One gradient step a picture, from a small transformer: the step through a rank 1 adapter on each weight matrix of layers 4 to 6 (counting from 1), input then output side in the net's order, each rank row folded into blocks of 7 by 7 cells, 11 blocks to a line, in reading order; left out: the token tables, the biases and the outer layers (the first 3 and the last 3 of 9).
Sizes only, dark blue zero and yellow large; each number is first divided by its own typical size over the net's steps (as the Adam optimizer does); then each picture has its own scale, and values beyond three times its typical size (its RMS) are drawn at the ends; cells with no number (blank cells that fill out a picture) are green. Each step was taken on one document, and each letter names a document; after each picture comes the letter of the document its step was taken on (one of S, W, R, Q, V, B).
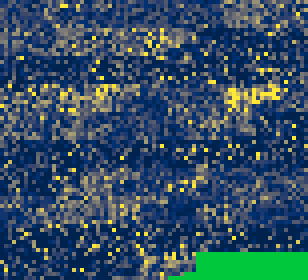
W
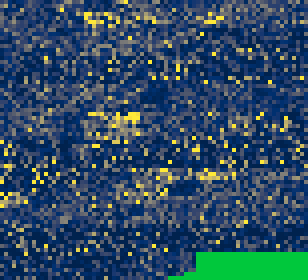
W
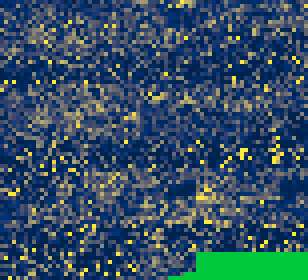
W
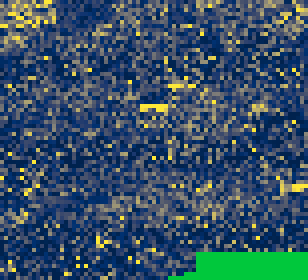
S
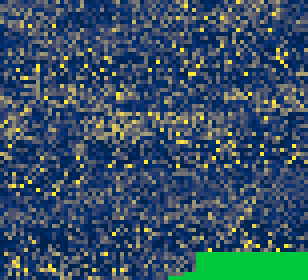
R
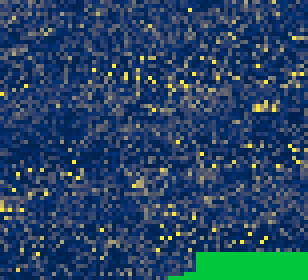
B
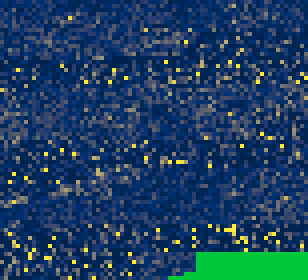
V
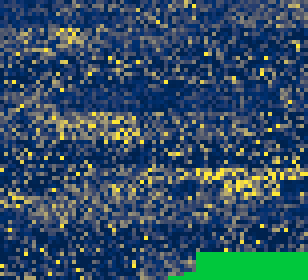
W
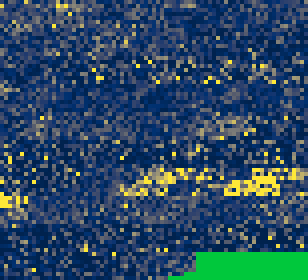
W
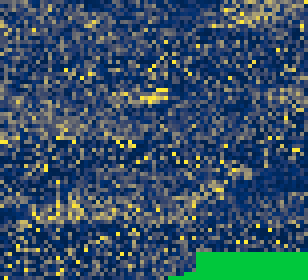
R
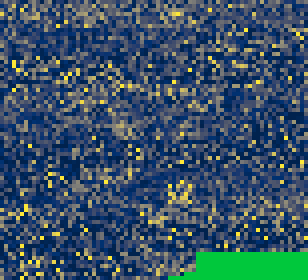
S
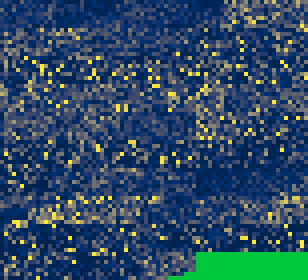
V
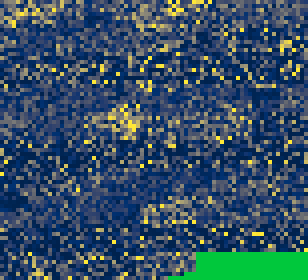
S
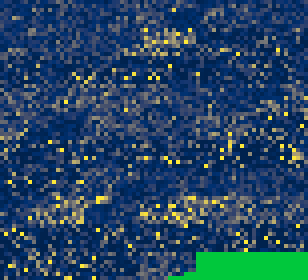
V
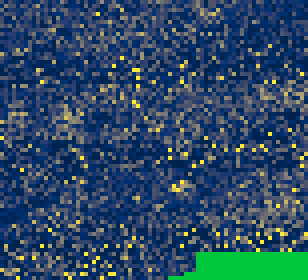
B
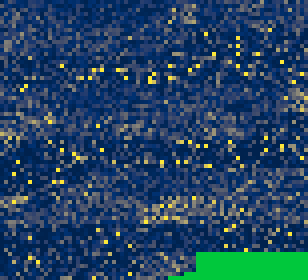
V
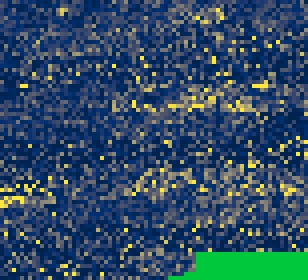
B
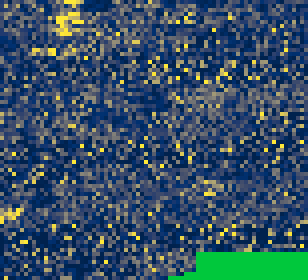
R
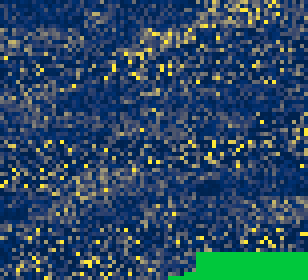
B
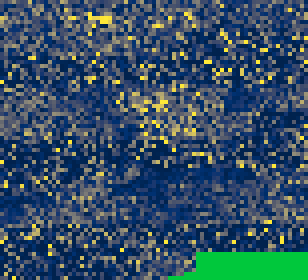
S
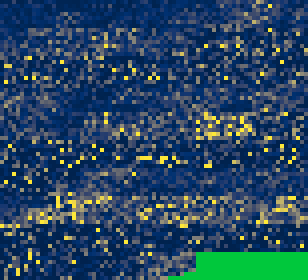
V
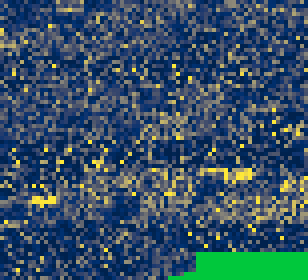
S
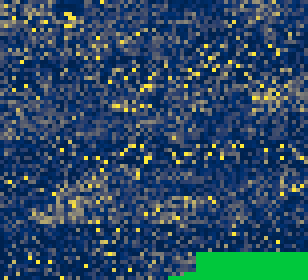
V
